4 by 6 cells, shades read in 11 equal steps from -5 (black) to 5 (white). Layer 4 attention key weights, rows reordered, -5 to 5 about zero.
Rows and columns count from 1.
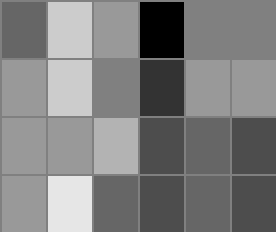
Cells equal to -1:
4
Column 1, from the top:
-1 1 1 1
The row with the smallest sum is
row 1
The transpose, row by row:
-1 1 1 1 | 3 3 1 4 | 1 0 2 -1 | -5 -3 -2 -2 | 0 1 -1 -1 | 0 1 -2 -2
